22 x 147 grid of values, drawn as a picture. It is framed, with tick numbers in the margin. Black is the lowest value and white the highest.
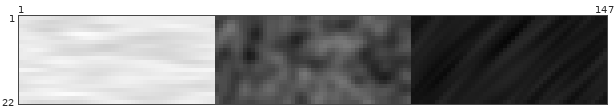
It is made of 1 by 3 panels. Panel 1,1: very high, streaked across, faint in contrast. Panel 1,2: low, blotchy. Panel 1,3: very low, slanting up to the right, faint in contrast.
